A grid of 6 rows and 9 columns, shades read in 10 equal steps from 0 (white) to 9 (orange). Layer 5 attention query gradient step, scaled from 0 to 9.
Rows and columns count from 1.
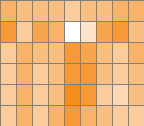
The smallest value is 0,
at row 2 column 5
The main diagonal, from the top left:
6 4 5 5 9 6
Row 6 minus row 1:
-2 1 -1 1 4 1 0 -2 -2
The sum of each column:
30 33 29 32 37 36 31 29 31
